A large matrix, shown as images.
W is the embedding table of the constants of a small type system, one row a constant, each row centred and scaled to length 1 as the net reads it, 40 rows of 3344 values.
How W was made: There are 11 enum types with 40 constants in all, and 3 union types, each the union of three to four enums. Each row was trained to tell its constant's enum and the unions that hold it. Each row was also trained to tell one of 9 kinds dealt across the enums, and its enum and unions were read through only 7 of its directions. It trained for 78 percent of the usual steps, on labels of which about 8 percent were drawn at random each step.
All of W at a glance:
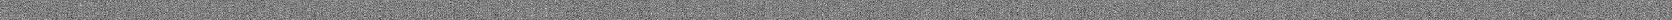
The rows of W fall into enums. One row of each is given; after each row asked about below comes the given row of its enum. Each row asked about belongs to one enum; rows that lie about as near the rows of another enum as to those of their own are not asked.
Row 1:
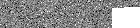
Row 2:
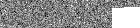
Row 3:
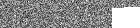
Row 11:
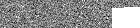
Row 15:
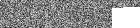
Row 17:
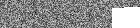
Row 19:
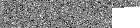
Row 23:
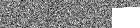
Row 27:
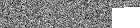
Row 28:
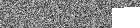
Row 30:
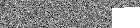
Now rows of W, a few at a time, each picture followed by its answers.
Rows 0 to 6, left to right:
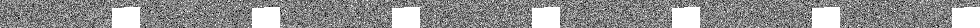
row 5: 27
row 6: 23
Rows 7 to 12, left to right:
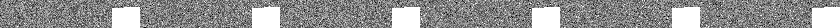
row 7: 27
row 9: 30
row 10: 1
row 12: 19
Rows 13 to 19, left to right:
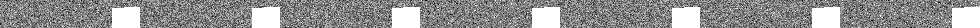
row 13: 17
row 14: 23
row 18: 17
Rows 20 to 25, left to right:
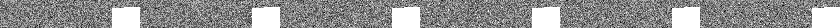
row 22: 17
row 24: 19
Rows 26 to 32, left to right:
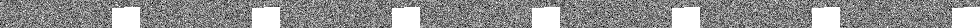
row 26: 19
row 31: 15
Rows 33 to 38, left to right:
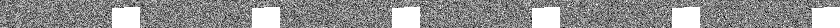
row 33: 1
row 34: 30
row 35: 23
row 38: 11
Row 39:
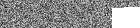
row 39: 3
